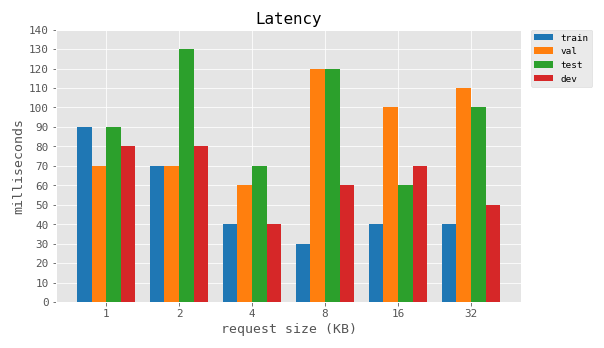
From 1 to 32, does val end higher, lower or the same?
higher
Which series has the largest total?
test
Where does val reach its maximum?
8
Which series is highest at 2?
test
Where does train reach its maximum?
1
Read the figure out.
Title: Latency
x-axis: request size (KB), ticks 1 2 4 8 16 32
y-axis: milliseconds, ticks 0 10 20 30 40 50 60 70 80 90 100 110 120 130 140
Legend: train, val, test, dev
Values:
train: 90 70 40 30 40 40
val: 70 70 60 120 100 110
test: 90 130 70 120 60 100
dev: 80 80 40 60 70 50
